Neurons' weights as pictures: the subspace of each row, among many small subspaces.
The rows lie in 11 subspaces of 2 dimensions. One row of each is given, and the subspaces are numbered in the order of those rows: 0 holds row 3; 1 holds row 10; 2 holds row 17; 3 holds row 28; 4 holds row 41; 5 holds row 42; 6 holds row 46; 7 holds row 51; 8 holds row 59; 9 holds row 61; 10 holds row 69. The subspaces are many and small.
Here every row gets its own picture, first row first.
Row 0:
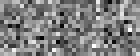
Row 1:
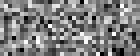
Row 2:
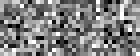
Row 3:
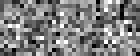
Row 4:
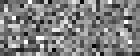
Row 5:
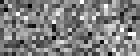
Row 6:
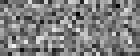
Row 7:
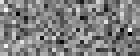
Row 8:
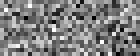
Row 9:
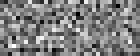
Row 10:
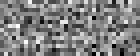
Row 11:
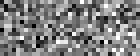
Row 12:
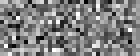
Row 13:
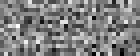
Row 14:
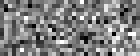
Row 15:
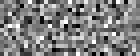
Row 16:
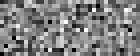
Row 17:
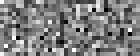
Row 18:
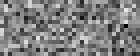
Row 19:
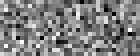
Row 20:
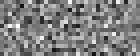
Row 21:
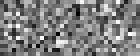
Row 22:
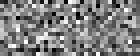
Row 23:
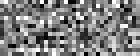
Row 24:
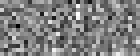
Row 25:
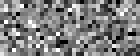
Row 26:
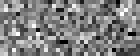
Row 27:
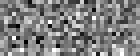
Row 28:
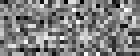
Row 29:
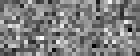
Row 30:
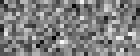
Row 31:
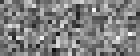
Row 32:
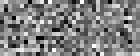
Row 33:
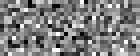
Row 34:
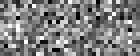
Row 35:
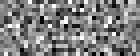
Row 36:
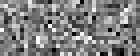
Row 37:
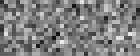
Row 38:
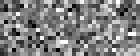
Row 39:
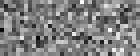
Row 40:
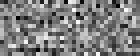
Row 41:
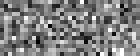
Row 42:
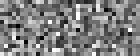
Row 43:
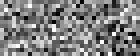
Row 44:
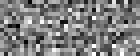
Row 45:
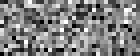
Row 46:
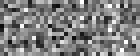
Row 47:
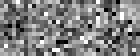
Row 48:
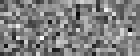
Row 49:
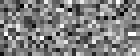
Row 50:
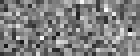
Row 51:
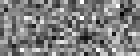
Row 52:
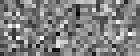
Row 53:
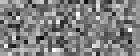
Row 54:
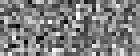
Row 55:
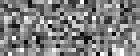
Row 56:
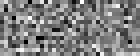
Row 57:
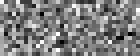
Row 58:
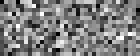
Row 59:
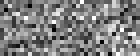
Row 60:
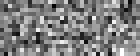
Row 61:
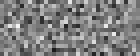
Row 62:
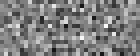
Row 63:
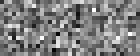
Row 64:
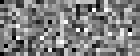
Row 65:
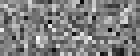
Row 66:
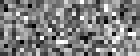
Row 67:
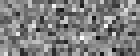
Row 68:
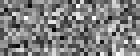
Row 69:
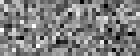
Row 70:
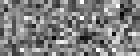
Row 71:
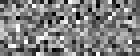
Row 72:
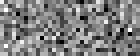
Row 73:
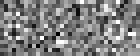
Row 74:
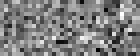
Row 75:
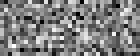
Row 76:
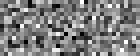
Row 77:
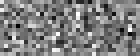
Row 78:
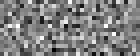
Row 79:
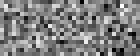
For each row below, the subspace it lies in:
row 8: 8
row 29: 0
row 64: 2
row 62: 9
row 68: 8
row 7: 2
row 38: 1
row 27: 4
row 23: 3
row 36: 10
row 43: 8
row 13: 1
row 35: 9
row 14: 5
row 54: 5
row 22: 3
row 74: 7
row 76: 6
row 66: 5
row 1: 4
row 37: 6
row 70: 7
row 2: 0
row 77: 8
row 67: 9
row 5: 8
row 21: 4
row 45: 2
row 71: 3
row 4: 0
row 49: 9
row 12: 7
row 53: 7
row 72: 2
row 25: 1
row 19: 5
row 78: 9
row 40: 3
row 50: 5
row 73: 4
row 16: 2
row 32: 0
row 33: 6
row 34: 3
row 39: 10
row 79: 4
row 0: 0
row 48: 5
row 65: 10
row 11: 10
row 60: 1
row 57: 6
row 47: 3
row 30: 6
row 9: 7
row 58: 6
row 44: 1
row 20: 9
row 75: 7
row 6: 7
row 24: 8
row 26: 1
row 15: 9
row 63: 10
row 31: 10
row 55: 4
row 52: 4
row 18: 2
